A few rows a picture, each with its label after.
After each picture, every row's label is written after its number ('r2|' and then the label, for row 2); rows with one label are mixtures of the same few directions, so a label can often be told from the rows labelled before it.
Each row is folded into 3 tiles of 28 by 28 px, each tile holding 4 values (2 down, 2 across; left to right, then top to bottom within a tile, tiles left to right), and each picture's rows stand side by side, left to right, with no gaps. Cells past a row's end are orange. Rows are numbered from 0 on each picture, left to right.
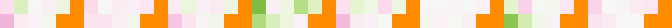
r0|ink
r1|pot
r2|ink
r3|pot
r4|ink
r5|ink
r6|ink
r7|pot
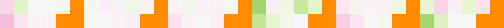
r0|ink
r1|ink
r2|ink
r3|pot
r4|ink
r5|ink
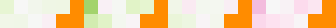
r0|pot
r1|pot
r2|ink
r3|pot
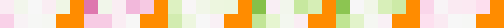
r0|ink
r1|pot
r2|pot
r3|pot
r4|pot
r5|pot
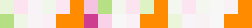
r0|ink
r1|ink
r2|ink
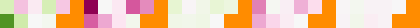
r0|ink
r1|pot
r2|pot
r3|pot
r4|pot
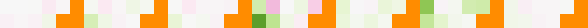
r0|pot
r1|ink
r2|ink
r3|ink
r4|pot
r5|pot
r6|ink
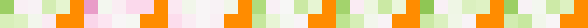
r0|pot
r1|pot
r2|ink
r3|pot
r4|pot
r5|pot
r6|pot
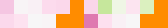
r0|pot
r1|ink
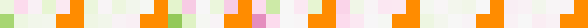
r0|ink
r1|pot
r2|ink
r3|ink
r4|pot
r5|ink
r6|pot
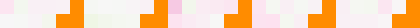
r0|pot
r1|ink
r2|pot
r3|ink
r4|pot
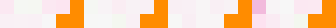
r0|pot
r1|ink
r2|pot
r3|pot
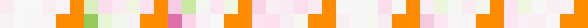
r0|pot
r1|ink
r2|ink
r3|pot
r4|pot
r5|ink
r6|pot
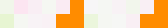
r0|ink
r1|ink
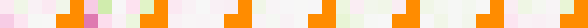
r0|ink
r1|ink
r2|pot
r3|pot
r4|ink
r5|pot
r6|ink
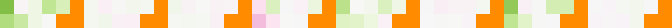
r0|pot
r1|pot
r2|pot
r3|ink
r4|pot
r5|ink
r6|pot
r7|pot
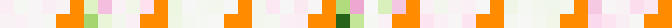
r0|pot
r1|ink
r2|pot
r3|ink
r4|ink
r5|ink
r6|pot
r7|pot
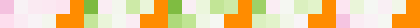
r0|pot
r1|pot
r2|pot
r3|pot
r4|ink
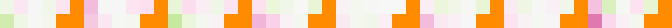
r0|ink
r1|pot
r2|ink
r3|ink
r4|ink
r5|ink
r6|ink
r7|ink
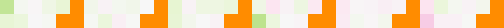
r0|pot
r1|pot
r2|pot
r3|ink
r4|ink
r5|ink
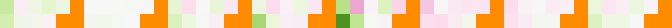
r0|pot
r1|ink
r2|ink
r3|ink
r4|ink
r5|pot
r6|pot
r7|ink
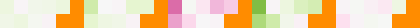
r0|pot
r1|pot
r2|pot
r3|pot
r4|ink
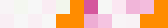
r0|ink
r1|pot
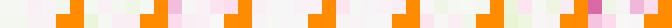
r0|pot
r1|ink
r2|pot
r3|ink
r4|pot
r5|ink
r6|ink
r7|pot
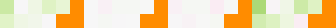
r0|pot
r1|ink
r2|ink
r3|pot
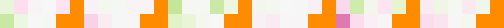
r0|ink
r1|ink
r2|pot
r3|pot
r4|ink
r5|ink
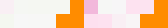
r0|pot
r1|pot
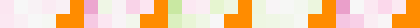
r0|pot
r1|pot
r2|pot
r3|pot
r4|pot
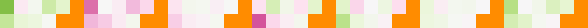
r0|pot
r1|pot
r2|ink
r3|ink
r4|ink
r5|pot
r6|pot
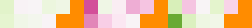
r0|pot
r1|pot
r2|ink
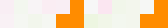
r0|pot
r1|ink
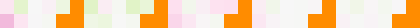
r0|ink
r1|pot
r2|pot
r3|ink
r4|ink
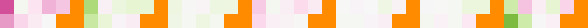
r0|pot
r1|pot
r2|pot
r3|pot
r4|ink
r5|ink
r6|ink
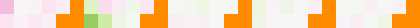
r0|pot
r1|ink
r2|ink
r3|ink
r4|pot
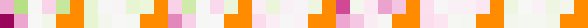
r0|ink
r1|pot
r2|ink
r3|ink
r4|pot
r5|pot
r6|pot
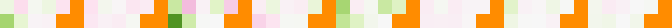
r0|ink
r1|pot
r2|ink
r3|ink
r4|pot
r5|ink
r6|pot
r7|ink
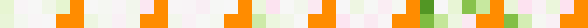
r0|pot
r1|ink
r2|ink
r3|ink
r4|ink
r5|pot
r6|ink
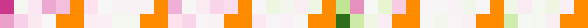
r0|pot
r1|pot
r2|pot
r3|ink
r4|ink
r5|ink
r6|ink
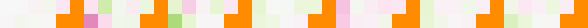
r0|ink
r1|ink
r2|ink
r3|pot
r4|pot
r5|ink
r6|ink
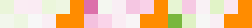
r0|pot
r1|pot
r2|ink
